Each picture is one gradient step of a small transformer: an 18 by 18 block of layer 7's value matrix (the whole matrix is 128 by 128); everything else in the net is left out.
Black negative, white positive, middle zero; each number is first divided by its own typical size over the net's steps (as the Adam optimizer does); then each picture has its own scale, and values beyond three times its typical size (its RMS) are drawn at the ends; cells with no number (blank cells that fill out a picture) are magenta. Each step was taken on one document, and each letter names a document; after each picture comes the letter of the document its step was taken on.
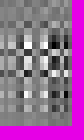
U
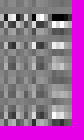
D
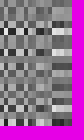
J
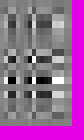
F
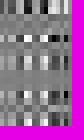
U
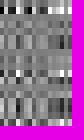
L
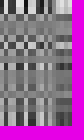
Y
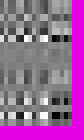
U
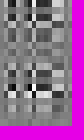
F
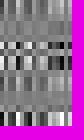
L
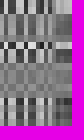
Y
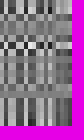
Y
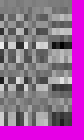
J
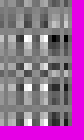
U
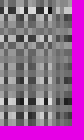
Y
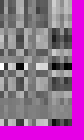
J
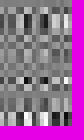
U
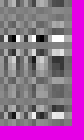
D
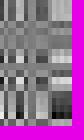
J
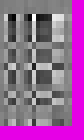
F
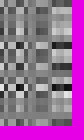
J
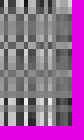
Y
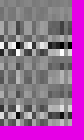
L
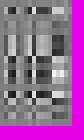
F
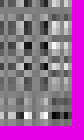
U
